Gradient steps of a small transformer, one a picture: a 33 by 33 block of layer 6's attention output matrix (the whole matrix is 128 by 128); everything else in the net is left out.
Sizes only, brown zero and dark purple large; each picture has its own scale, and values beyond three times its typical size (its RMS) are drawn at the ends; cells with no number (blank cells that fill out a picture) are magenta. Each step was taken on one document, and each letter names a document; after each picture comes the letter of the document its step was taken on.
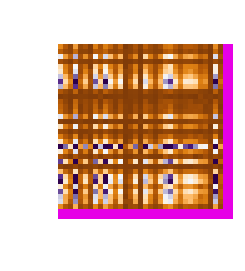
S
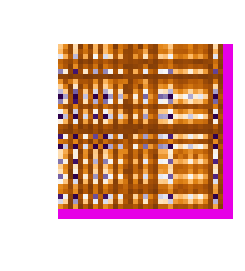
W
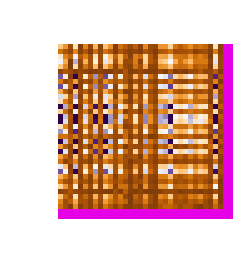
W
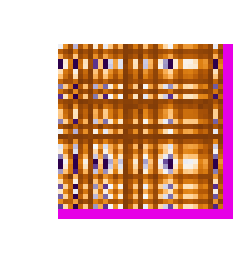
S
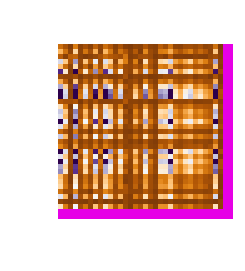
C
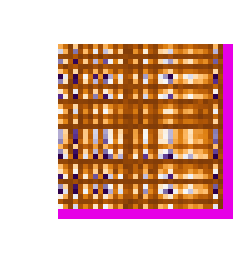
C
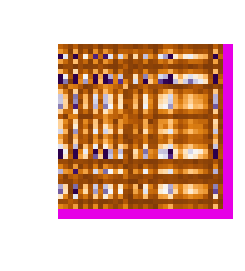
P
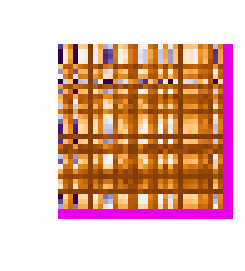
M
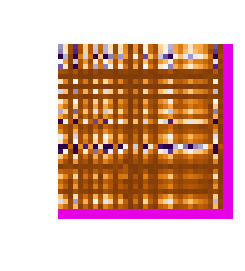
P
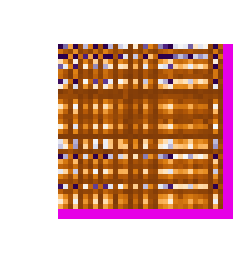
P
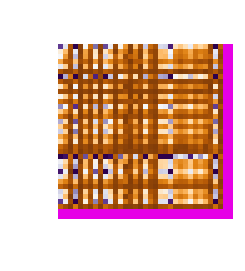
W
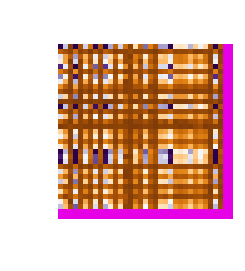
C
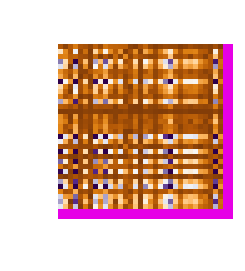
S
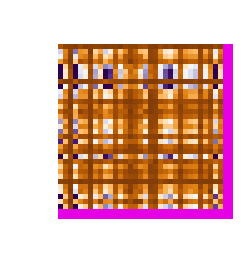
M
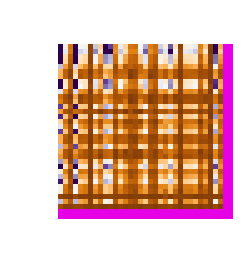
M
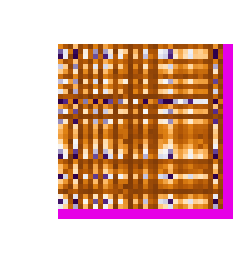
P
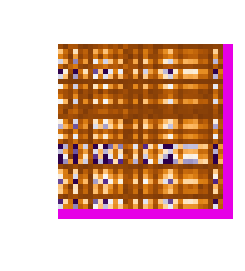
S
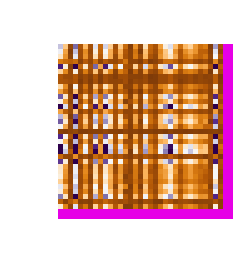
P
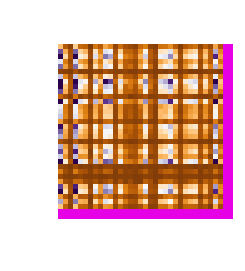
M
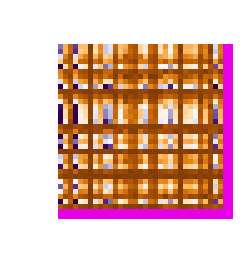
M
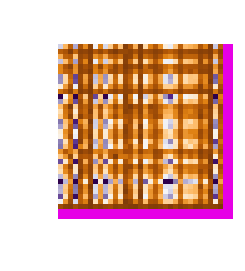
S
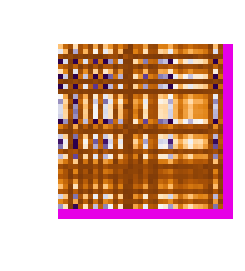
C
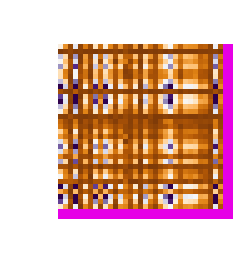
S
